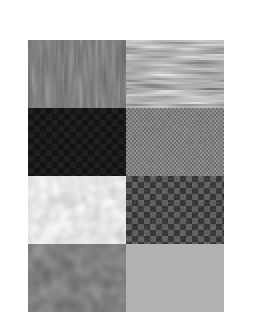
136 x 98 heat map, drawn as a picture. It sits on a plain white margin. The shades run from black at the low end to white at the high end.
It is made of 4 by 2 panels. Panel 1,1: middling, streaked downward, faint in contrast. Panel 1,2: high, streaked across. Panel 2,1: very low, checkered, faint in contrast. Panel 2,2: middling, checkered. Panel 3,1: very high, blotchy, faint in contrast. Panel 3,2: low, checkered. Panel 4,1: middling, blotchy, faint in contrast. Panel 4,2: high, flat.
